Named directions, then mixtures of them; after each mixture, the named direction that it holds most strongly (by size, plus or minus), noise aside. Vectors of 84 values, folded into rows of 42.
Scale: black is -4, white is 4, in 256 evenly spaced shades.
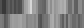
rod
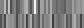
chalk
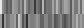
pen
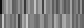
pen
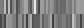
chalk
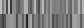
chalk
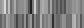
chalk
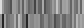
pen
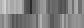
rod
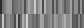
pen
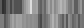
rod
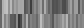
rod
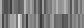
pen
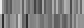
pen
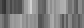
rod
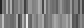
pen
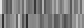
pen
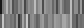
pen
